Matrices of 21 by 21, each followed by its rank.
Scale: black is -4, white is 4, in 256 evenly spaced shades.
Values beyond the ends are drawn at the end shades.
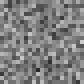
full rank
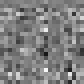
three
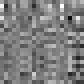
three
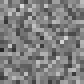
full rank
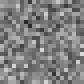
full rank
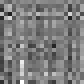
three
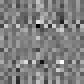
three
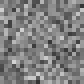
full rank
